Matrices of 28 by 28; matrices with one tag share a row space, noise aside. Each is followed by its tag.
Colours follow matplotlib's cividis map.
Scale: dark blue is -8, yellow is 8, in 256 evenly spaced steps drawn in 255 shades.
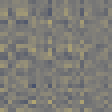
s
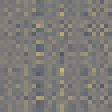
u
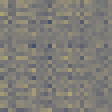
s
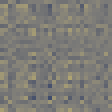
s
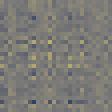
s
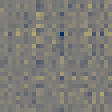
u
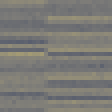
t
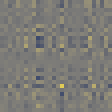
u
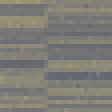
t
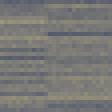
t
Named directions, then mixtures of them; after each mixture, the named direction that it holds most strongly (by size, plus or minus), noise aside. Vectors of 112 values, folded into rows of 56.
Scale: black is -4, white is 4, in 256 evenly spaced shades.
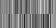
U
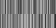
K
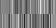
U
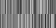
K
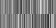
U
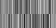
U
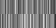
K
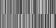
K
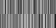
K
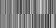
U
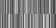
U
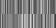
K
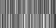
U
